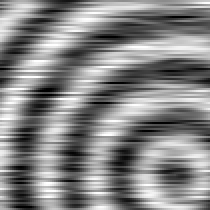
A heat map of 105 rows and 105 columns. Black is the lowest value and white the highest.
Rings: centred on the bottom right. Slope: none. Average level on the scale: 50%.
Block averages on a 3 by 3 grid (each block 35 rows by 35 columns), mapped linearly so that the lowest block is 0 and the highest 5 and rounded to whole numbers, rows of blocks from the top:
2 3 2 / 2 2 1 / 1 0 5
